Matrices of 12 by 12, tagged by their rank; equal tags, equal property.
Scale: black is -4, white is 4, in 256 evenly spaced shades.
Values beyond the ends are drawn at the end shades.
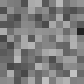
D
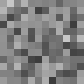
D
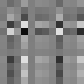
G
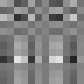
G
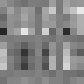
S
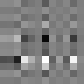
G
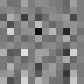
S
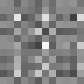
S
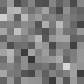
D
